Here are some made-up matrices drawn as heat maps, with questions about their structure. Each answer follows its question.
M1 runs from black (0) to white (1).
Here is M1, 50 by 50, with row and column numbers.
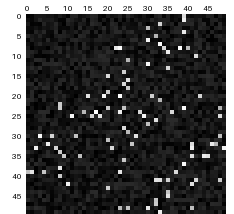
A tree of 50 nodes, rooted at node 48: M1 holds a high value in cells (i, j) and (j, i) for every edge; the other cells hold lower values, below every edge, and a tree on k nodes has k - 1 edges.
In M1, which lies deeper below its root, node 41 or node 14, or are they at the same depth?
node 14
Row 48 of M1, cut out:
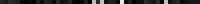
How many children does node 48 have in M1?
4
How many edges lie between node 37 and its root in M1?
3
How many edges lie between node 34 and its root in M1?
3
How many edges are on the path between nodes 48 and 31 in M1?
3
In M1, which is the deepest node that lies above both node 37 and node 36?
23
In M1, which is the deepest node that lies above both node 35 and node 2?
41
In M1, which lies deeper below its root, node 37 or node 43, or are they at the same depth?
the same depth
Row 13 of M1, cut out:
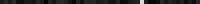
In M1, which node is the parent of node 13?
35
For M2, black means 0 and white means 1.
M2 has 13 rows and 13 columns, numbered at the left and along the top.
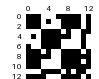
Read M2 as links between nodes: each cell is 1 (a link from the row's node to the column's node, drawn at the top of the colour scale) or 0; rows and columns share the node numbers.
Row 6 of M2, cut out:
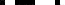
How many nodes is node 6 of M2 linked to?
7
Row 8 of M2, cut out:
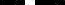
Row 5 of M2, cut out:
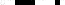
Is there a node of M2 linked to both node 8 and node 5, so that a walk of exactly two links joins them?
no
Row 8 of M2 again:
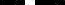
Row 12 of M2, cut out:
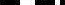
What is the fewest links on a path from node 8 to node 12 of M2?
2
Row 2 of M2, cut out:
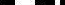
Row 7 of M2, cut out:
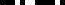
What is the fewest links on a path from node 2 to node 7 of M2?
2
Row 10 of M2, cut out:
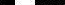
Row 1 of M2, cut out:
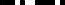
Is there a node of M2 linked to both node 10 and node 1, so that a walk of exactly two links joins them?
yes
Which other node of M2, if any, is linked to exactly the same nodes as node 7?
node 1
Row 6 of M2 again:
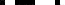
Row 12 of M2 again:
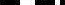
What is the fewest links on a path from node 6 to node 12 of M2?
1
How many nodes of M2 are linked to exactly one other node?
0
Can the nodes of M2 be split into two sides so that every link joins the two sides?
yes
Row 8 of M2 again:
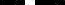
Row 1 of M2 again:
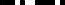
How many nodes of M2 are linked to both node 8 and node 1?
2
